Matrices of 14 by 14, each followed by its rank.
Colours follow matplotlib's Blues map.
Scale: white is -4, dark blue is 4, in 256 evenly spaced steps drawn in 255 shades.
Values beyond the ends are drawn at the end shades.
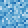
full rank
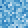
full rank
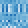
two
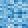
three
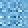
two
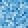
full rank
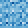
three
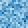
full rank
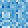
three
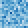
full rank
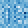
three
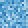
full rank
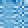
two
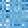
two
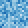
full rank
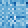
three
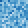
full rank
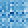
three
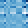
two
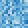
three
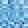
three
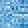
three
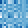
two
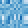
two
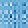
two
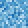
full rank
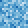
full rank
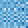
two
